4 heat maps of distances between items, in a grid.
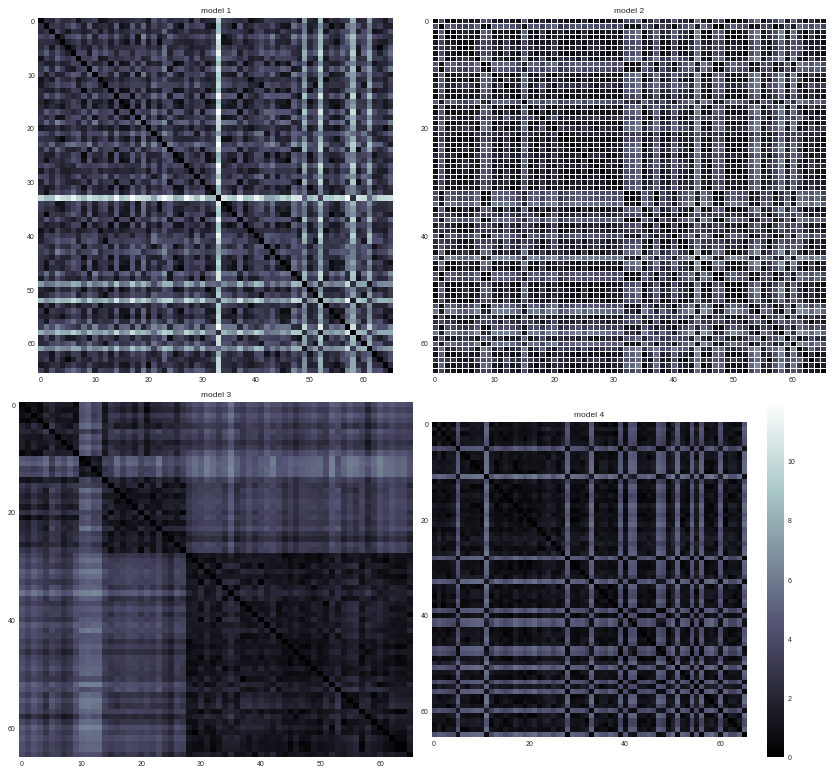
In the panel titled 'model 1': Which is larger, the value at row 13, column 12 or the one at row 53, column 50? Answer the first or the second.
the first
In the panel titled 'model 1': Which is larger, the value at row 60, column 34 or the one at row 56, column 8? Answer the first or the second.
the first
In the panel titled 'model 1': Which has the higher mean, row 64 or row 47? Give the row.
47
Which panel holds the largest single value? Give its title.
model 1
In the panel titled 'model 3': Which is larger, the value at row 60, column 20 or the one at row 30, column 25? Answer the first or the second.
the first
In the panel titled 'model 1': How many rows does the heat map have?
66
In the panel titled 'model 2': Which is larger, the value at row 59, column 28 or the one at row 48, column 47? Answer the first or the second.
the first
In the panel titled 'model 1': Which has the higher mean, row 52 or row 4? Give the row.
52
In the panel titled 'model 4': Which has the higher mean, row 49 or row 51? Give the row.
51
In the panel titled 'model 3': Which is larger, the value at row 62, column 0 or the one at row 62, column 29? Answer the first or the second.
the first
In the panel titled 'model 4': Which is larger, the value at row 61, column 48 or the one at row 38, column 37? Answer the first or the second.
the first
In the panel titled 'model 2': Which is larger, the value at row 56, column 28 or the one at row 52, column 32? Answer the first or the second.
the second
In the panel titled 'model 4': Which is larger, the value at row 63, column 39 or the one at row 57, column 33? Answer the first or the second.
the second
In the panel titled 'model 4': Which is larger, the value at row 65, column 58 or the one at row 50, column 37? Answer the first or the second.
the first
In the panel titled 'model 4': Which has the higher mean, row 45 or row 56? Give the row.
56
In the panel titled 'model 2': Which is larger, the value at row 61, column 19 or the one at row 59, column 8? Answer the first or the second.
the second
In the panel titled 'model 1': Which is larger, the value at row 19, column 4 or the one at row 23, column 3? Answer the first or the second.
the first
